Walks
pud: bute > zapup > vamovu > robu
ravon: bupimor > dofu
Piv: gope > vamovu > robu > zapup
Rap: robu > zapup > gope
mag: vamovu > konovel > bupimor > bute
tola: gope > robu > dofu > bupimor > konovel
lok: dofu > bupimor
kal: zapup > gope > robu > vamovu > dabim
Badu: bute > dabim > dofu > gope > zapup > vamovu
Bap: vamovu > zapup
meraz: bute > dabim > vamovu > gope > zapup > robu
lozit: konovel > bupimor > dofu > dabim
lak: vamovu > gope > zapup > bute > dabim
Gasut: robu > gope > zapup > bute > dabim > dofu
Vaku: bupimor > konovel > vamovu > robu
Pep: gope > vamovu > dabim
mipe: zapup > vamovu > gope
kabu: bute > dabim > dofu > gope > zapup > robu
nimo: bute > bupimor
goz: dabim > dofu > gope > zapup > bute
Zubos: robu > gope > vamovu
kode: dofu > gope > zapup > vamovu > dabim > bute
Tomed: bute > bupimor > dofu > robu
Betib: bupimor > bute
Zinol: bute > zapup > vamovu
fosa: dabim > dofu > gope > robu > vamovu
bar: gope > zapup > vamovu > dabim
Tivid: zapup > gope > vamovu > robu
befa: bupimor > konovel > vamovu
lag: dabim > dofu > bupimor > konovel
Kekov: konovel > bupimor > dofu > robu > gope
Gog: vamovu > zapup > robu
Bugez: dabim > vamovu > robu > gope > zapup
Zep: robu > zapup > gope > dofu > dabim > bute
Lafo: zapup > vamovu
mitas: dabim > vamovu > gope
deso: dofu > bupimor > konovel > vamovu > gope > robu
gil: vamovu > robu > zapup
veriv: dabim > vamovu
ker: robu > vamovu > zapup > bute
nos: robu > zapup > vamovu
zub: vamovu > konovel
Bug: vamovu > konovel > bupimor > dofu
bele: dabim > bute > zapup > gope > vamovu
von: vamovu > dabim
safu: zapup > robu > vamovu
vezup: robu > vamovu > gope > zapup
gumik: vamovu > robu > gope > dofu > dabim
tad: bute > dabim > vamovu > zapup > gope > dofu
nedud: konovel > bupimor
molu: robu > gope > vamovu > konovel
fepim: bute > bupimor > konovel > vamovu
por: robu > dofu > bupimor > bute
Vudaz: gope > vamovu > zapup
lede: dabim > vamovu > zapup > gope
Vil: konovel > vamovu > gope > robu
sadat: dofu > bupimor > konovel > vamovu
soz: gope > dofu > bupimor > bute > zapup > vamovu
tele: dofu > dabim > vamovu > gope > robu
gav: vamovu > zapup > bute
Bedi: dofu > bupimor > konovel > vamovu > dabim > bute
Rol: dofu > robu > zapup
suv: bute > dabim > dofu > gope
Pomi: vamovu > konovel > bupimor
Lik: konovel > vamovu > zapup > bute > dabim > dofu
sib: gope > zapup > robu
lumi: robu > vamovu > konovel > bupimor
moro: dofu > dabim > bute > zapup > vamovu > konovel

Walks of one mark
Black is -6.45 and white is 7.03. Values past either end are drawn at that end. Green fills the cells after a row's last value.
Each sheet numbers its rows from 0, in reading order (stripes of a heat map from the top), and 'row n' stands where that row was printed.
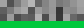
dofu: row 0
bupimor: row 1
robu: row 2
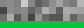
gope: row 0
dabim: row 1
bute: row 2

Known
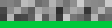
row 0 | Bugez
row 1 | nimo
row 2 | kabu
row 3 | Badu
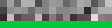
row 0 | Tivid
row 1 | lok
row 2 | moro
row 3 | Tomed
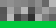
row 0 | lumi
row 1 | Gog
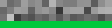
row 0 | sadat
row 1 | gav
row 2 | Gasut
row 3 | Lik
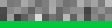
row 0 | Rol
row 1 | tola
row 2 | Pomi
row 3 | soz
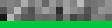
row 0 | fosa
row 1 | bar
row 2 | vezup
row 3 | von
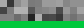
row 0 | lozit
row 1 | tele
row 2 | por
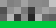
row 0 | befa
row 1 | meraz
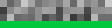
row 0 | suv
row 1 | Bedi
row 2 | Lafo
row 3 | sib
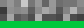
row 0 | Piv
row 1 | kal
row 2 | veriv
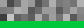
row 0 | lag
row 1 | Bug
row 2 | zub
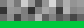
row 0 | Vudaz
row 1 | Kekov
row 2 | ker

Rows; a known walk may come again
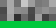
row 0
mipe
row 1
Rol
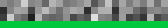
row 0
kabu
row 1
pud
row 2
Bedi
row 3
Tomed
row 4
Zubos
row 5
safu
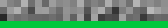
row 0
goz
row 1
lak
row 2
mag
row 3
mitas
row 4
gil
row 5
Zep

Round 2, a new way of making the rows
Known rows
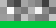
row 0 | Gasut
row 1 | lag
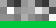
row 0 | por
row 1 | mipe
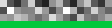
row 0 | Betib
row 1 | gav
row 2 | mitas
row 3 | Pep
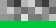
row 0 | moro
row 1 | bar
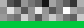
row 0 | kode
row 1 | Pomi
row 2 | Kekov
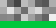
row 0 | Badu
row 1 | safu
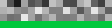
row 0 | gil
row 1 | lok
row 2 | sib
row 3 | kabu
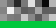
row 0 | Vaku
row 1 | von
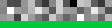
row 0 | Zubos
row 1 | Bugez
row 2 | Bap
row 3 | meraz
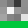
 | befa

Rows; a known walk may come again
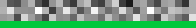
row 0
nos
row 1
mitas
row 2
meraz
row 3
Zep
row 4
gav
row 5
fosa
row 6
Rol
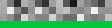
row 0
Lik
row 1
Bedi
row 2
gil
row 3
tola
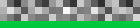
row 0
Bugez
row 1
Piv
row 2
suv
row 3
tele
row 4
Vudaz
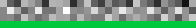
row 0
kabu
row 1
lozit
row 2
ravon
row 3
kal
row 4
lok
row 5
deso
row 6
Pomi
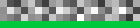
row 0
kode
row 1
tad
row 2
Lafo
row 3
lag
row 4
veriv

